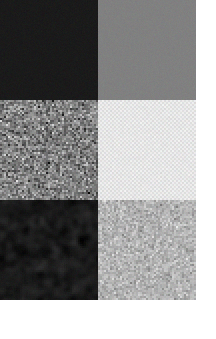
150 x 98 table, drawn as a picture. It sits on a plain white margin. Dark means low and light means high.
The table splits into 3 rows of 2 panels. Panel 1,1: very low, flat. Panel 1,2: middling, flat. Panel 2,1: middling, fine-grained, strong in contrast. Panel 2,2: very high, checkered, faint in contrast. Panel 3,1: very low, blotchy, faint in contrast. Panel 3,2: high, fine-grained.
